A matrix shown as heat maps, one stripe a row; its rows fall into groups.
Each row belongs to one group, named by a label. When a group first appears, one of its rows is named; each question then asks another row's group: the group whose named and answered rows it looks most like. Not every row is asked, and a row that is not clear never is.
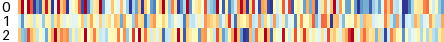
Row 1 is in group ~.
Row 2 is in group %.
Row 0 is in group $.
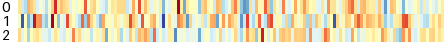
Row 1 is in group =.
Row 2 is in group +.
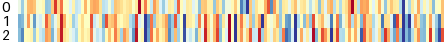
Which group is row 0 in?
%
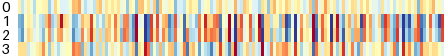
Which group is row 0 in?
+
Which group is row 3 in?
+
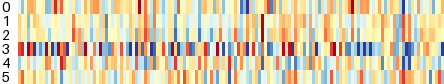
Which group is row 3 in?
$
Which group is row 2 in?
+
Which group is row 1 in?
+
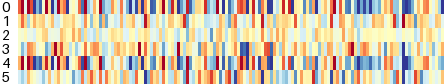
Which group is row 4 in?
$
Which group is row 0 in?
$
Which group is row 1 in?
+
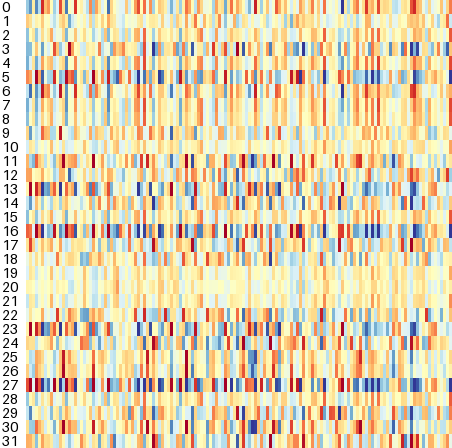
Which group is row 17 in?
+
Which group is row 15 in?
=
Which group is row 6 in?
=
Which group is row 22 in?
~
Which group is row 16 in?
$
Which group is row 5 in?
$
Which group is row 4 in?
=
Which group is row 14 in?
~
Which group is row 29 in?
~
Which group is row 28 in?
=
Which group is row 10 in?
=
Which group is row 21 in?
=
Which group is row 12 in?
+
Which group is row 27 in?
$
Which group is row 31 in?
+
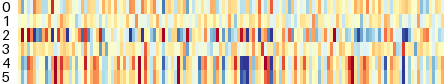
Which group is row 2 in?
$
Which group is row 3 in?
+
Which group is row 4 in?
%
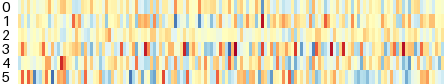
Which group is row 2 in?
=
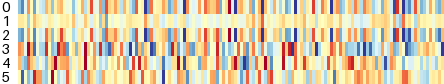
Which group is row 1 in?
+
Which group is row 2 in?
~
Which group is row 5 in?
=
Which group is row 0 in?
~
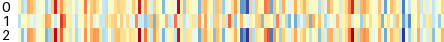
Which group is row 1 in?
~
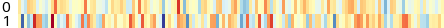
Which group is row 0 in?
%
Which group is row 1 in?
=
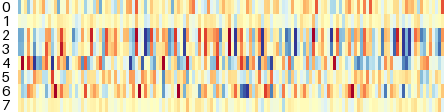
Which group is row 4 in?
$
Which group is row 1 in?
~
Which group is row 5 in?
=
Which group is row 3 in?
~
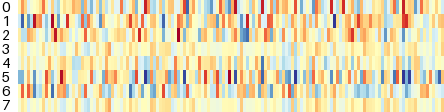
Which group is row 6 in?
$
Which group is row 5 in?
~
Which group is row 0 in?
+
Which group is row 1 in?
=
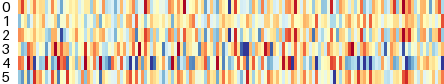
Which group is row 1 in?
=
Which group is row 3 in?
%
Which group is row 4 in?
$
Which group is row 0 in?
+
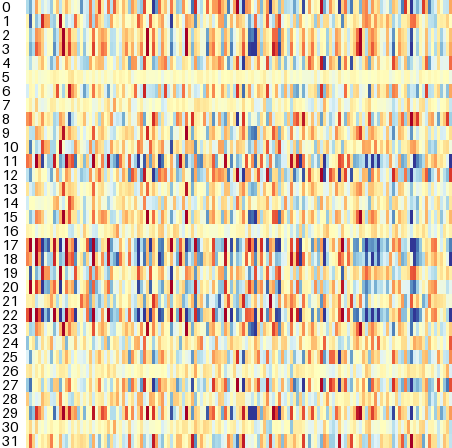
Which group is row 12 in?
~
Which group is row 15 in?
%
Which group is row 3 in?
%
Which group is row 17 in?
$
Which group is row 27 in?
~
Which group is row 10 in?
=
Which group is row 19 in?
=
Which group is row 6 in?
~
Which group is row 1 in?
=
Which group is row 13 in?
%
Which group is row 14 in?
~
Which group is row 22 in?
$
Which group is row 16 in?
=
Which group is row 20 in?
$
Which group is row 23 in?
%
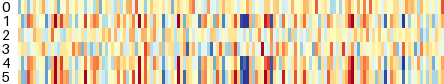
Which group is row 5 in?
%
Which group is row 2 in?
=
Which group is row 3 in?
+
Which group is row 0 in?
=
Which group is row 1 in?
%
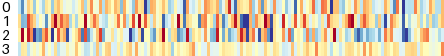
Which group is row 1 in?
%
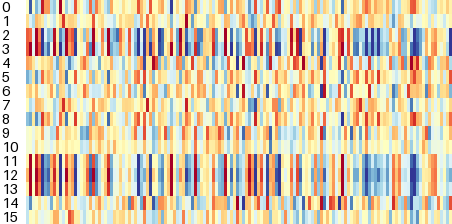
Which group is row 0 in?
=
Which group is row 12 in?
$
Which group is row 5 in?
=
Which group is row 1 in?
%
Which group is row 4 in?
+
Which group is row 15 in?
~
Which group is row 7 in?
%
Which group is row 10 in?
~
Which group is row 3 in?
$
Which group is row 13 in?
$
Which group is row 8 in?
=
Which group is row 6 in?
+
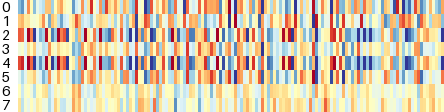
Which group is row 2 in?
$
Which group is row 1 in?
+
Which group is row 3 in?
~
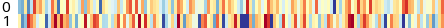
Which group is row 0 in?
=
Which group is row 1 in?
%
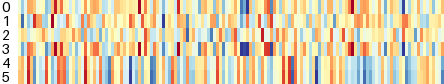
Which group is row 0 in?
%
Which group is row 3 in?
%
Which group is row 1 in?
=
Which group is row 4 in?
$
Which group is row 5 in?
$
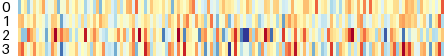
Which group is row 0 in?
=
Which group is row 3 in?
+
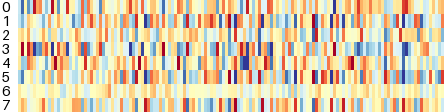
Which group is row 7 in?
+
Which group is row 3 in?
$
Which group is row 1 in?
~
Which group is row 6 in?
=
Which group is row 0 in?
=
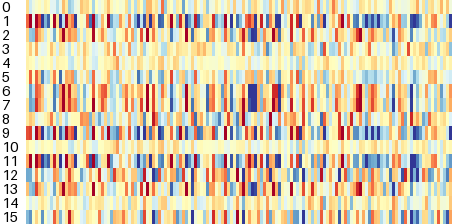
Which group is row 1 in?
$
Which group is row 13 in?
%
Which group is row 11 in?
$
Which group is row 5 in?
$
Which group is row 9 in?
$
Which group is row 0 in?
+
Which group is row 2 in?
%
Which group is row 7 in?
%
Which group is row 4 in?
=
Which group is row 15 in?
~
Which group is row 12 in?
~
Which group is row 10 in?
=
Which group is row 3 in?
+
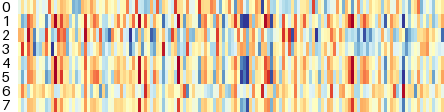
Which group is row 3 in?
$
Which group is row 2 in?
$
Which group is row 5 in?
%
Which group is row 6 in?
+
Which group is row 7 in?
%
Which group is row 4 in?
%
